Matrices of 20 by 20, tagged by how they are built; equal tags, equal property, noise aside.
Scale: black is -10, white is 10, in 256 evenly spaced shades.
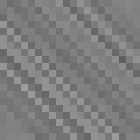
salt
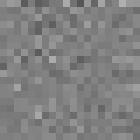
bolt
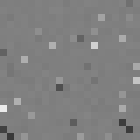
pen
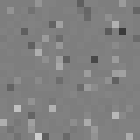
pen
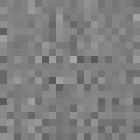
bolt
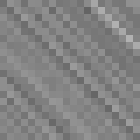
salt
